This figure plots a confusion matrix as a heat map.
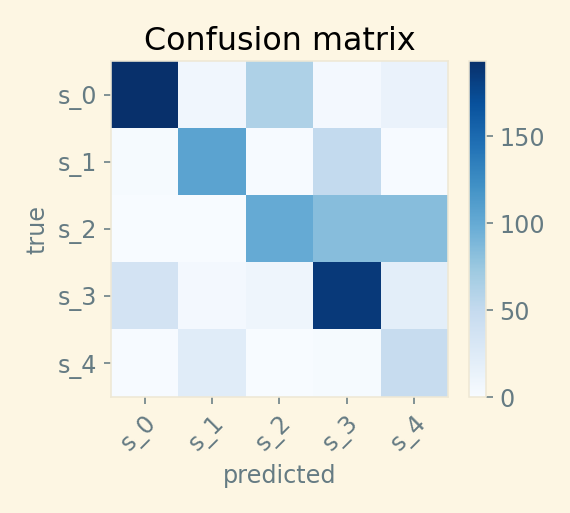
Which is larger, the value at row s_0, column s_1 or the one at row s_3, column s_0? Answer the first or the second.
the second
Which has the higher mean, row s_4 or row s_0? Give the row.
s_0
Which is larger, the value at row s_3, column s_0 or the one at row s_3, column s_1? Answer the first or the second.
the first
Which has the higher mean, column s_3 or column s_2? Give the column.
s_3
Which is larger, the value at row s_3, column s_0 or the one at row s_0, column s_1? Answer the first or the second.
the first
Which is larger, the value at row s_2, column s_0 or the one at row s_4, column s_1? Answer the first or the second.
the second
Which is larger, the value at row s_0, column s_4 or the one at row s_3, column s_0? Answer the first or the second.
the second
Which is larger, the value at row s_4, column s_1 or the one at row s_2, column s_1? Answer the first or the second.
the first
